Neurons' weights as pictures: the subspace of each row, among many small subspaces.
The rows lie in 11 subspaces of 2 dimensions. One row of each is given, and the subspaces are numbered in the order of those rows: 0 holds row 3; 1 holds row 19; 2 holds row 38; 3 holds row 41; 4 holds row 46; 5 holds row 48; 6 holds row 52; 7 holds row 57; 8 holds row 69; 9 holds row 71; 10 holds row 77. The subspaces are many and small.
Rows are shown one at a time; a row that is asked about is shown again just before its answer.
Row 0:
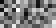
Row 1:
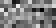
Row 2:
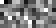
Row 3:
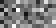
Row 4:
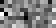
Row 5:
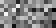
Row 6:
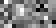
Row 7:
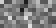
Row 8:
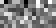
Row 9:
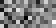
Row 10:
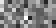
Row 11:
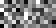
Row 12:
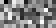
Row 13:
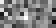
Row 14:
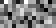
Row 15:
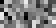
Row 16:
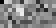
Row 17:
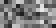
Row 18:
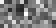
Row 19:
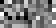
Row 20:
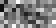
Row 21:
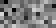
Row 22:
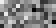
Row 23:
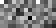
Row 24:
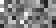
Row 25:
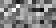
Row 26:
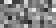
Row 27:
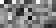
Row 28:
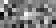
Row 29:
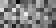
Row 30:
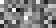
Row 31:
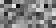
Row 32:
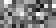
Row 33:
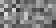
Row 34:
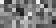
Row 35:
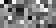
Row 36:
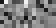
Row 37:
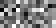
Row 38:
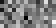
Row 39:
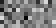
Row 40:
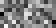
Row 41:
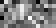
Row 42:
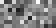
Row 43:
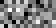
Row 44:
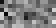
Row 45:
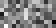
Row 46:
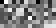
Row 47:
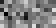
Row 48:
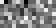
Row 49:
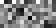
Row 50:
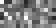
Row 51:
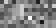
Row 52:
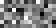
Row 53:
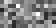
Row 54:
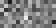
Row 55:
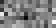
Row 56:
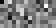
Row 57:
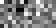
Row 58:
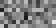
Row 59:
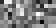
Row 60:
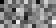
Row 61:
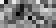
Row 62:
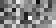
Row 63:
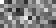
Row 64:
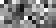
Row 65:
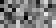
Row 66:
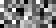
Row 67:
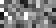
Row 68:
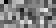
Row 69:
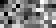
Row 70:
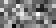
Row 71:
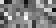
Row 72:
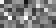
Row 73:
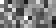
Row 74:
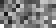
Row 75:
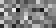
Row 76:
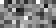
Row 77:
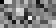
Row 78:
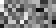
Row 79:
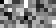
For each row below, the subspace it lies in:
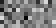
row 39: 2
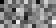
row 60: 6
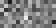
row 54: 10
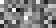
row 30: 6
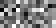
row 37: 0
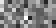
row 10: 2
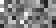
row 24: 8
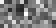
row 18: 7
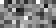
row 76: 6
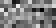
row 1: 4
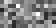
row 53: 8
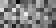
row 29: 3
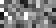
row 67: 9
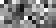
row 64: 3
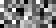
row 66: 6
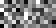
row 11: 10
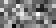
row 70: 10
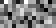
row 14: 5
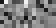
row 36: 5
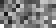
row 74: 8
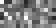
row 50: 9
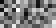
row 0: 0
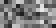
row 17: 10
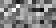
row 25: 4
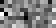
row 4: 1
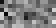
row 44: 9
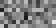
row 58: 10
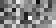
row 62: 3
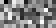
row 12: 1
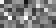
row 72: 5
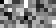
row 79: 5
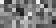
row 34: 6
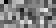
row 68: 1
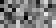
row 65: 2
